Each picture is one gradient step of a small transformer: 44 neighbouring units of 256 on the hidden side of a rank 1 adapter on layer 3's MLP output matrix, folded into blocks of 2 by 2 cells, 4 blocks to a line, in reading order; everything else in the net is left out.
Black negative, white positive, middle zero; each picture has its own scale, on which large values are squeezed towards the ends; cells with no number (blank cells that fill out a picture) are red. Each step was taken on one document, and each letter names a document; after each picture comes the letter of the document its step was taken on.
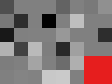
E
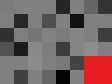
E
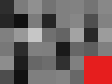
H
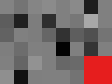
H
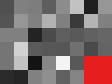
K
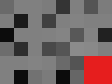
E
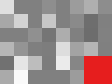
K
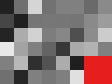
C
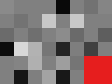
E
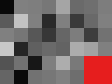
H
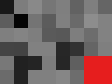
K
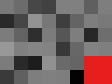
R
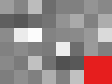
C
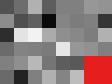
C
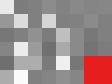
K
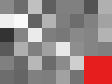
C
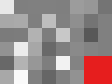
K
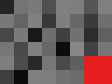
H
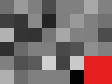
C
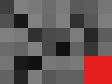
H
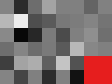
R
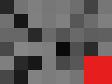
H
